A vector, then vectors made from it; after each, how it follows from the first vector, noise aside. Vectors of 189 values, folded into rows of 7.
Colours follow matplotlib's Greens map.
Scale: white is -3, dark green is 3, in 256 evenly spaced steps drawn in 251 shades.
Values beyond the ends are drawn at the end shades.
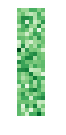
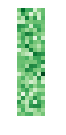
reversed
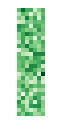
reversed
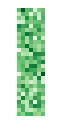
reversed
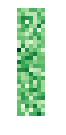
copied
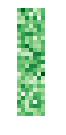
reversed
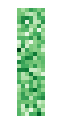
copied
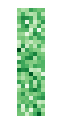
copied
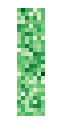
reversed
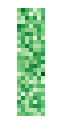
reversed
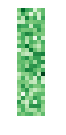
reversed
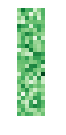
reversed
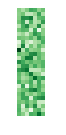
copied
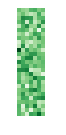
copied
